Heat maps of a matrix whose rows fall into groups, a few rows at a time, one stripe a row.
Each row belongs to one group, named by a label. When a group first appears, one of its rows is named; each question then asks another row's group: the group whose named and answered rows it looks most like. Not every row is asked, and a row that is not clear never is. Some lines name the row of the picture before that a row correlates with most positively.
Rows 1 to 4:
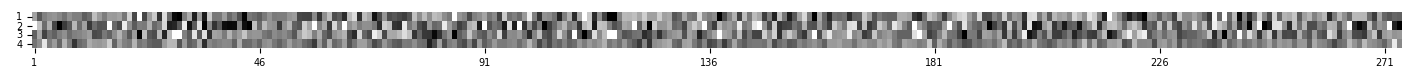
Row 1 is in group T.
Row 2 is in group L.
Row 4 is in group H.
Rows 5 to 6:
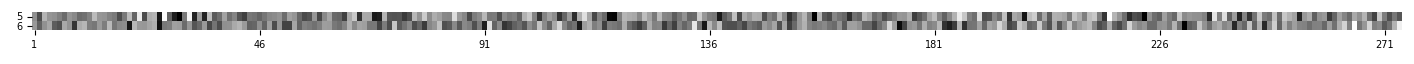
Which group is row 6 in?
H
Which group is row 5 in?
T
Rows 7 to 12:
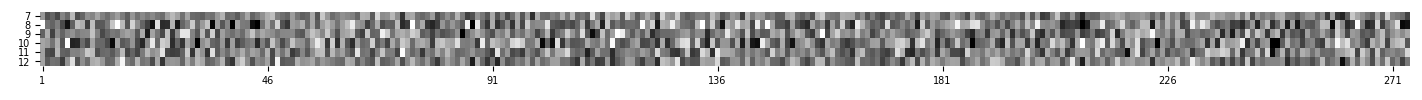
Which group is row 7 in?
L
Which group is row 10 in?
L
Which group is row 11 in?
H
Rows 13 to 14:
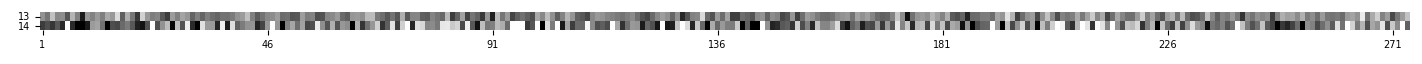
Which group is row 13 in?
H
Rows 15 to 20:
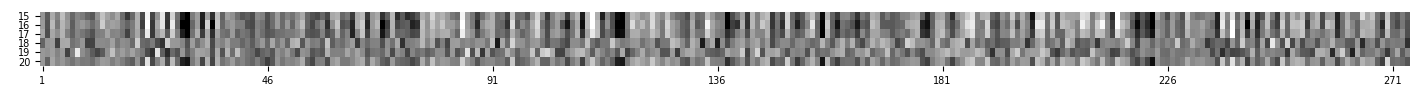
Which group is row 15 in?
T
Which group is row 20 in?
T
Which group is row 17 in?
T
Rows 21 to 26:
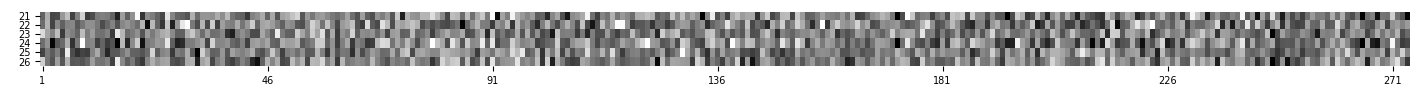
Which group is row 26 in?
L
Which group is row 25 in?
L
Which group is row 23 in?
L
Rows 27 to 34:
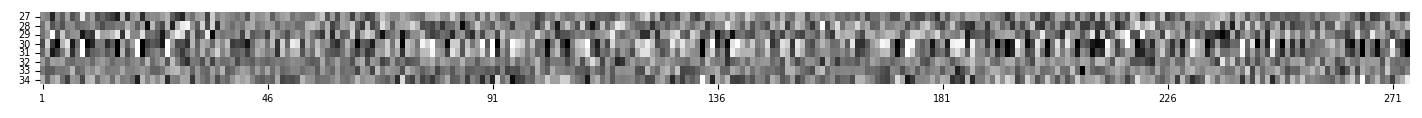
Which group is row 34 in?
H
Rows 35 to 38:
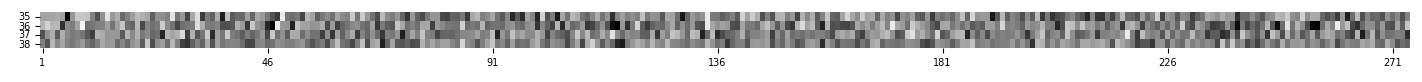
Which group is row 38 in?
T
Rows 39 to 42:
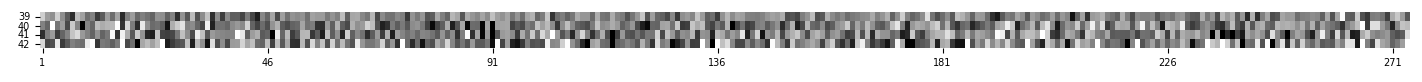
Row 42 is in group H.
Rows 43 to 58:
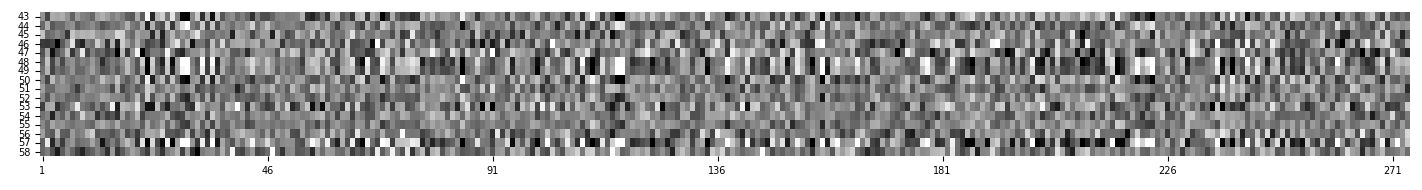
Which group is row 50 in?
T
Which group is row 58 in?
L
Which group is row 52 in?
T
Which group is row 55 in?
T
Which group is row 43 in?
T
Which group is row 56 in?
H
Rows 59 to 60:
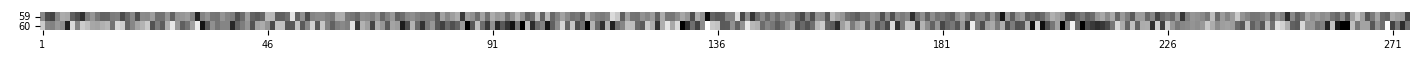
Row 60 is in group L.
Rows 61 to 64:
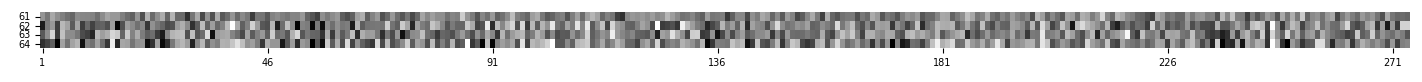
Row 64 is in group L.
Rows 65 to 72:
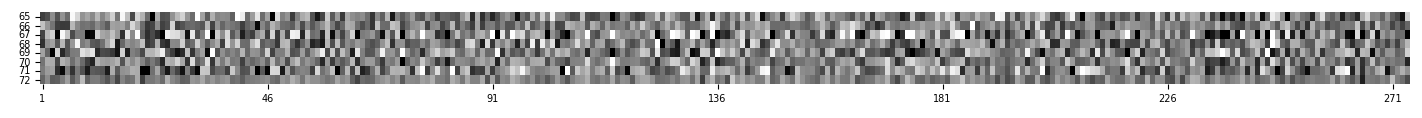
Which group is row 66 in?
L
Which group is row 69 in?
H
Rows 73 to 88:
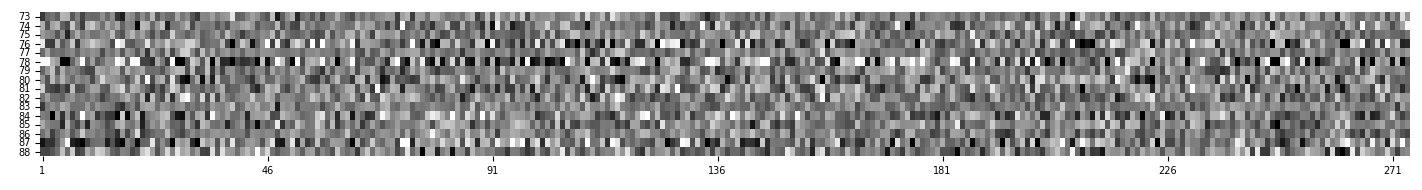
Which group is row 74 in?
H
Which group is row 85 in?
L
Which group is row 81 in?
L
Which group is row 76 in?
L
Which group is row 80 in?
T
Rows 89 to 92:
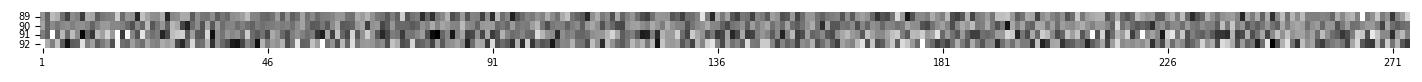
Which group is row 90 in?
T
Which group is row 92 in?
L
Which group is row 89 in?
H
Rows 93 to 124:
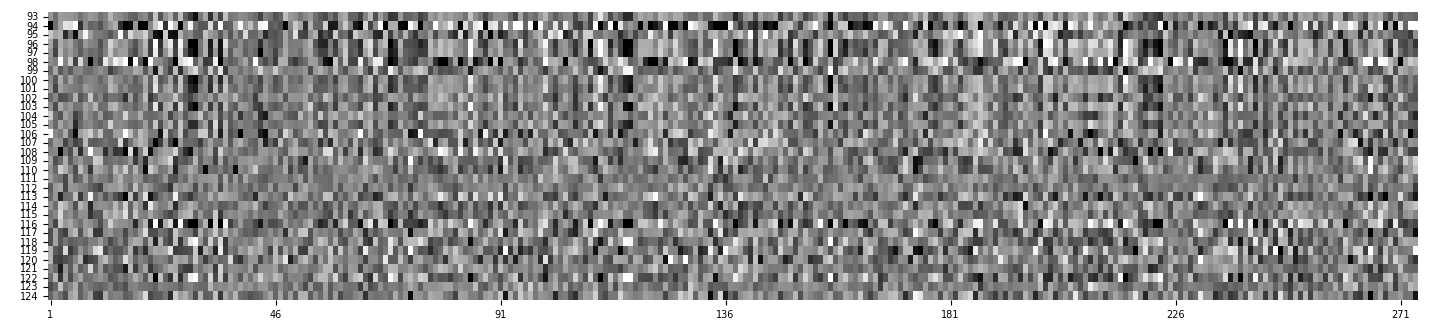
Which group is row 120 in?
L
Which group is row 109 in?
H
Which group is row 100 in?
T
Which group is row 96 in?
T
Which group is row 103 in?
T
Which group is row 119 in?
H
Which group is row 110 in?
H
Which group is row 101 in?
T
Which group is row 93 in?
T
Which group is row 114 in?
H
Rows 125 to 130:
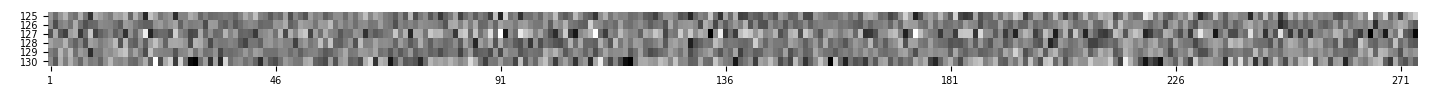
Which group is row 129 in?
H
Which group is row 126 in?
L
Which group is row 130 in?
T
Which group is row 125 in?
H
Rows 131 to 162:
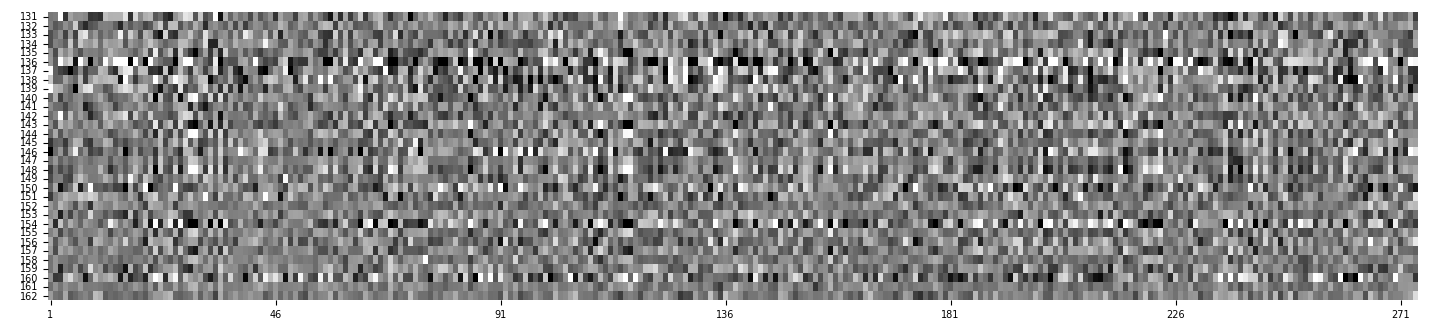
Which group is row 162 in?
H
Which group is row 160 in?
L
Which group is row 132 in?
L
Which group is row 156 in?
H
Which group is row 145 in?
L
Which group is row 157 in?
T
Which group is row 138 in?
L
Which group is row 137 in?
L
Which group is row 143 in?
T
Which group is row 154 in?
T
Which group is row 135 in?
T
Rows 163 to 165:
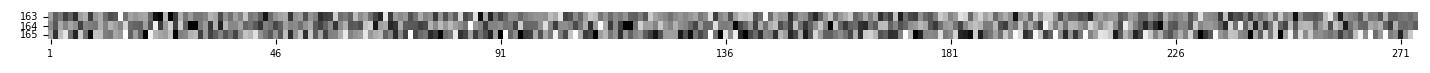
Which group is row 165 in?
H
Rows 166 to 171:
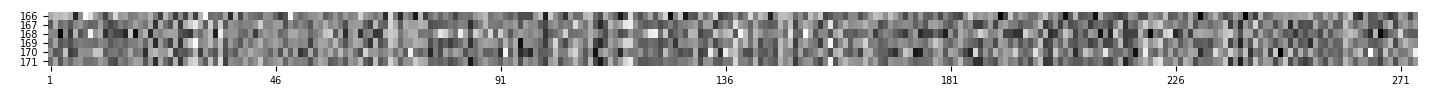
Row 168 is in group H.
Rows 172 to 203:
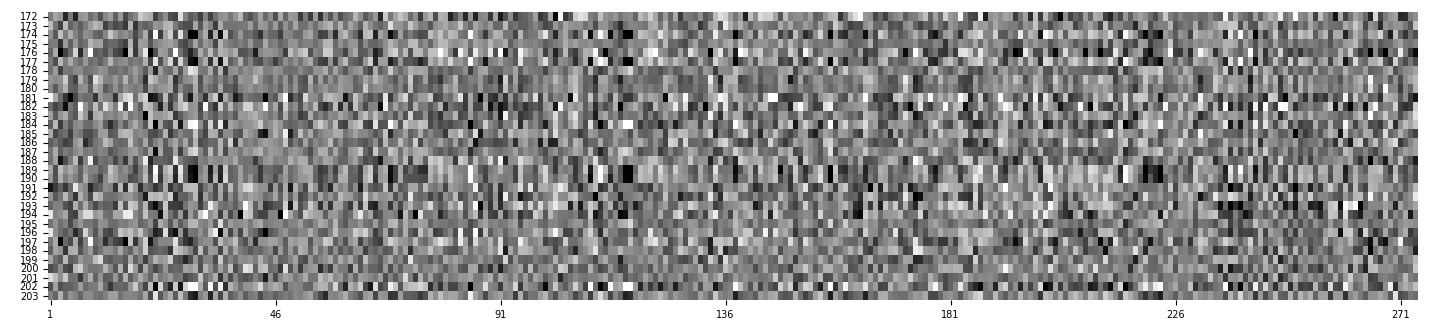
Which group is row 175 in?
H
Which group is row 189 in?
T
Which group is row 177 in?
T
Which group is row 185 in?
L
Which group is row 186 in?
L
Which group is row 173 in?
H
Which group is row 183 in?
H
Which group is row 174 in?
T
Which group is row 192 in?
H
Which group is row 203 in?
T
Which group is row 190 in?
T
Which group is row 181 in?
L
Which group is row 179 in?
H
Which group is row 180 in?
H
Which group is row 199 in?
H
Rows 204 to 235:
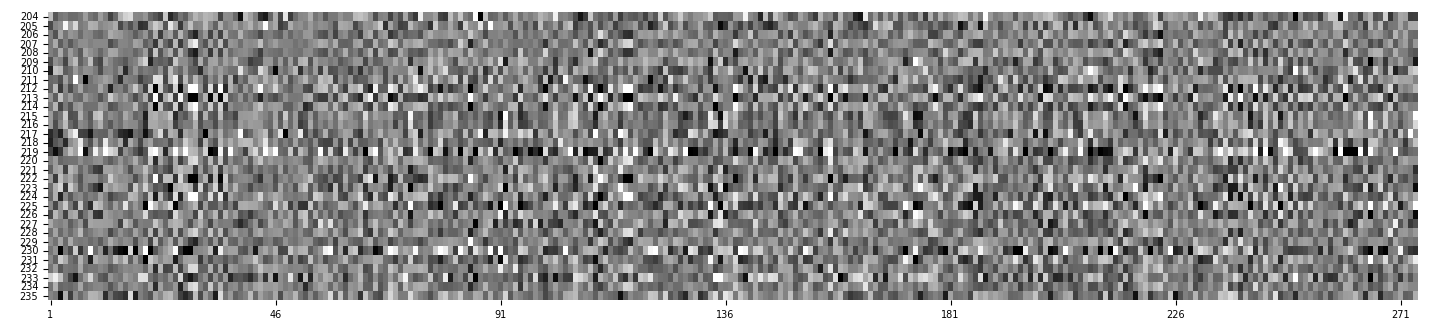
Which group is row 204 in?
L
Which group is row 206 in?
T
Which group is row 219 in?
L
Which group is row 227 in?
L
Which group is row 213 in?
T
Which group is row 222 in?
T
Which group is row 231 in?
H
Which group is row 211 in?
L
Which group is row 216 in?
H
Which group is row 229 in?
T
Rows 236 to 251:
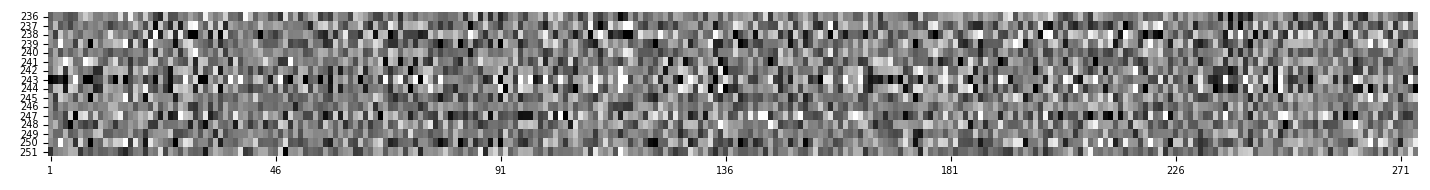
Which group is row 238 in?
T
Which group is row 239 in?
H
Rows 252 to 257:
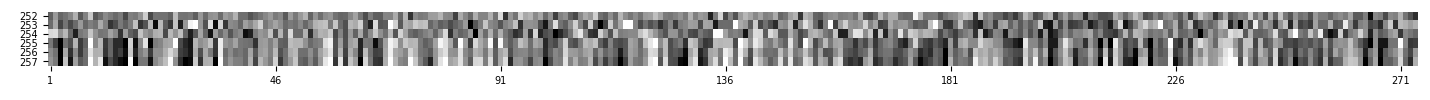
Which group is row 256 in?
H
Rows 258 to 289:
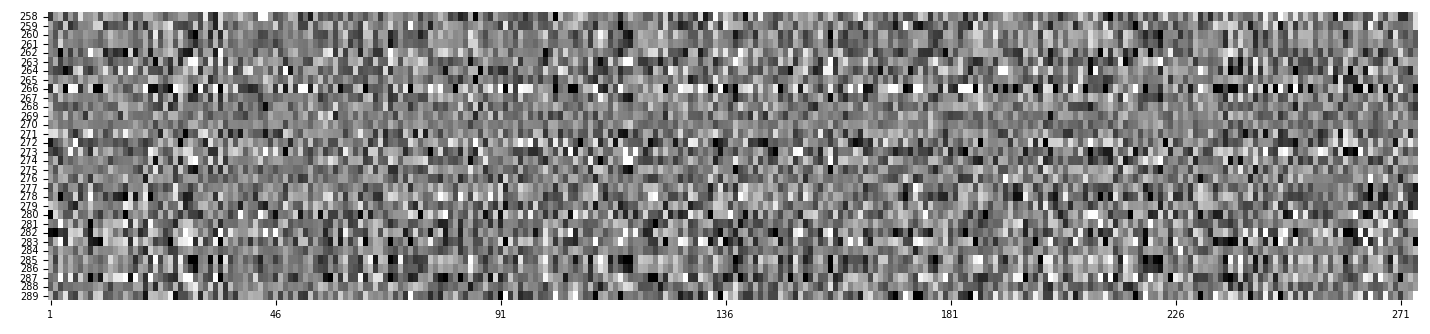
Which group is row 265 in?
L
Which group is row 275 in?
T
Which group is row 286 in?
T
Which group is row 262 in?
H
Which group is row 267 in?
T
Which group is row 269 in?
L
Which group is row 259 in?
H
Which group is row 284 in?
H
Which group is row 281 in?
H
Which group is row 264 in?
L
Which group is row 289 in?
H
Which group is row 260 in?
T
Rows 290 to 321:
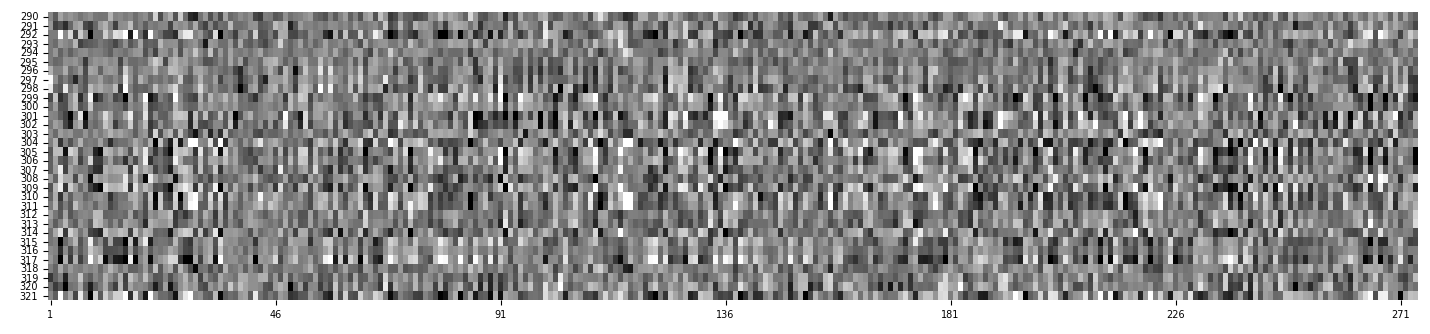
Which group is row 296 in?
L
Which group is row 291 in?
L
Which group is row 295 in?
L
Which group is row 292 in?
H
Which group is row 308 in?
H
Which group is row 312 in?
H
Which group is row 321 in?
H
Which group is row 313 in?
H
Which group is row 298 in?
L
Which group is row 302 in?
L
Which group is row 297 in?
L
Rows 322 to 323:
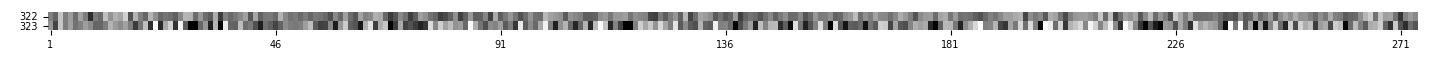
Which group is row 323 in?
T
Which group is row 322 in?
H
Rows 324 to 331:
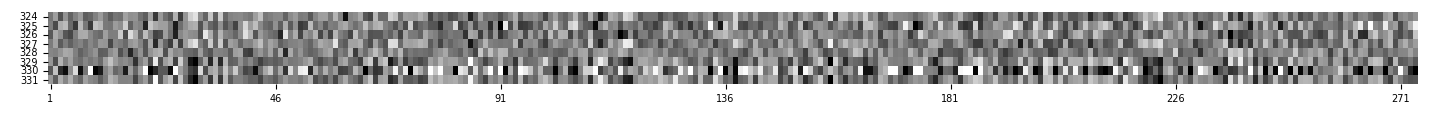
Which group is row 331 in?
T
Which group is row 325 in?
H
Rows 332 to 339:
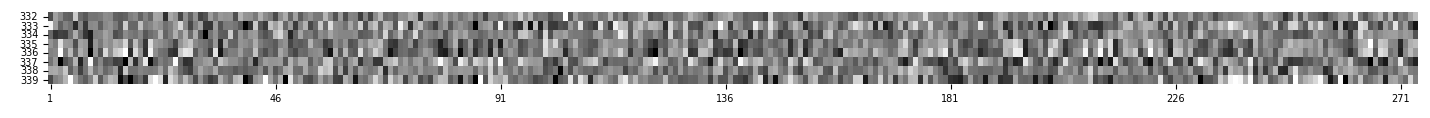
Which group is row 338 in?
L
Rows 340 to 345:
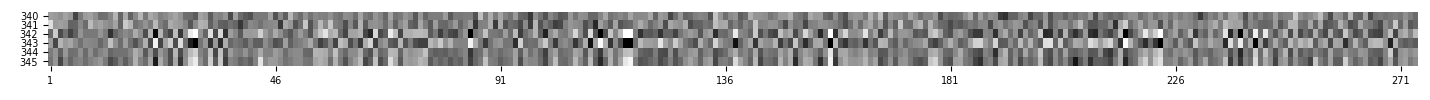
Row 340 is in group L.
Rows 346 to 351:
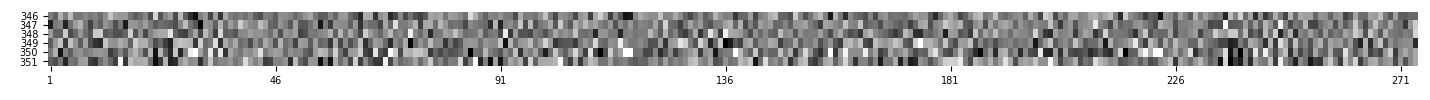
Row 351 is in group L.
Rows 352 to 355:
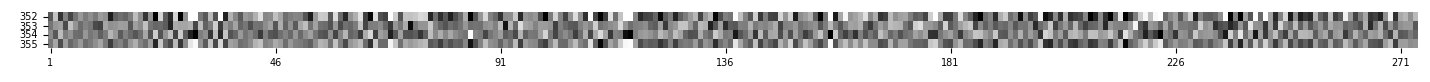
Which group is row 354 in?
T
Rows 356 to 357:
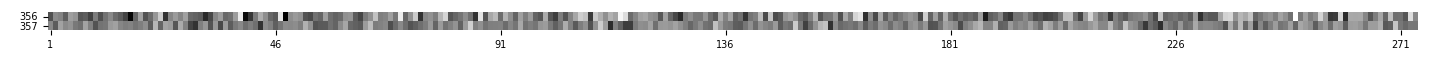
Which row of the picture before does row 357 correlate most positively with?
354
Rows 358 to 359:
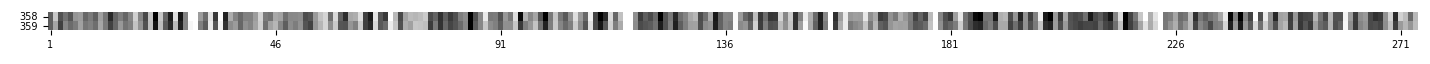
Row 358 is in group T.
